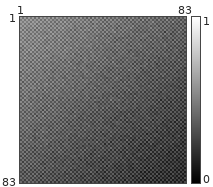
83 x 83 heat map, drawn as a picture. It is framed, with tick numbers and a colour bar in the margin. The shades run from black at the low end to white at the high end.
Ninth with the highest average: top left. Ninth with the lowest average: bottom right. Slope: up to the top left. Odd rows or columns: none. Grain: checkered.
